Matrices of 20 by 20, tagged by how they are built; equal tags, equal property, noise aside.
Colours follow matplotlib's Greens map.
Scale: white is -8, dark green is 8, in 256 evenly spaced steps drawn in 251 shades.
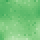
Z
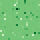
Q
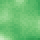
Z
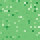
Q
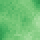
Z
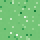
Q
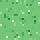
Q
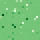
Q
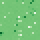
Q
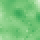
Z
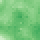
Z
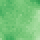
Z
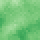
Z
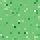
Q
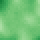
Z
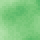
Z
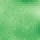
Z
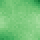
Z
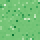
Q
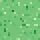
Q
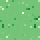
Q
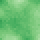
Z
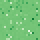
Q
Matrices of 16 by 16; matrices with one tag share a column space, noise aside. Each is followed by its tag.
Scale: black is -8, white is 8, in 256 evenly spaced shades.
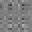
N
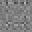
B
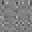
B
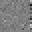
N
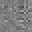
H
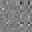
B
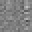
H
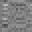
N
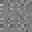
N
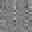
H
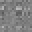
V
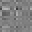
V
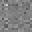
N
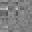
V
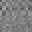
V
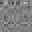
B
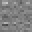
B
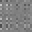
N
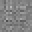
H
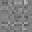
B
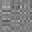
H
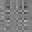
H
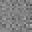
N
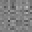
H
